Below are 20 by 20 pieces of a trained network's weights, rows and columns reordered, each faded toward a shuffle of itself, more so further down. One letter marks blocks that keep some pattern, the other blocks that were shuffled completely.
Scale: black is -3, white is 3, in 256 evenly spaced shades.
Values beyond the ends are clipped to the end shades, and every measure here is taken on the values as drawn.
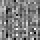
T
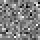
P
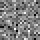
P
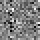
T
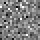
P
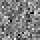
P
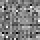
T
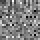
T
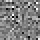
T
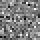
P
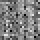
T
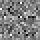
T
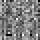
T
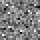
P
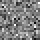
P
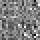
T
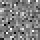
P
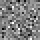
P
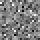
P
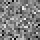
P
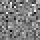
T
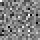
T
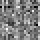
T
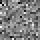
P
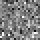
P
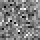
P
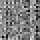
T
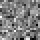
T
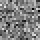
P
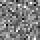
P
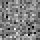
T
